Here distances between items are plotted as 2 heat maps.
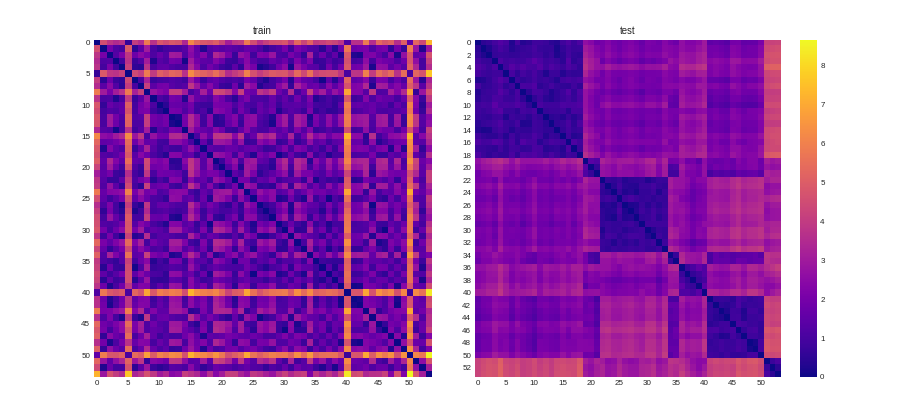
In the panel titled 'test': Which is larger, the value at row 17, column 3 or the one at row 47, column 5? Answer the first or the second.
the second
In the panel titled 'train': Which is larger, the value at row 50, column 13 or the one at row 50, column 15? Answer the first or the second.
the second
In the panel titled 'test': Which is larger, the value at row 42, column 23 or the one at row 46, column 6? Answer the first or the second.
the first
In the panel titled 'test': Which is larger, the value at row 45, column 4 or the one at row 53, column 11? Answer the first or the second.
the second
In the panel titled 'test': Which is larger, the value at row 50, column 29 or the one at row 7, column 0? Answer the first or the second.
the first
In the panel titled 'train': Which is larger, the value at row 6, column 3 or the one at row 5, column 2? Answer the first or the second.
the second
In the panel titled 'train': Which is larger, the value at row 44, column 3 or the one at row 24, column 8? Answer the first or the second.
the second
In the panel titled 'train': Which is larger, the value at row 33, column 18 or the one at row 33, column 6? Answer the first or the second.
the second
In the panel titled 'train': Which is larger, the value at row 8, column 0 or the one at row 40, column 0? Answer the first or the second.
the first
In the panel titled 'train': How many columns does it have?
54
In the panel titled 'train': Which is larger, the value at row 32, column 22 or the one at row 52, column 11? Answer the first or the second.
the first
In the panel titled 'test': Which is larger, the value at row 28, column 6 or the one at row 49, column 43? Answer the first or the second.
the first
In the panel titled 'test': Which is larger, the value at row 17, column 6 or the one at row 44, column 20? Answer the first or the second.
the second
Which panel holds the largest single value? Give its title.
train
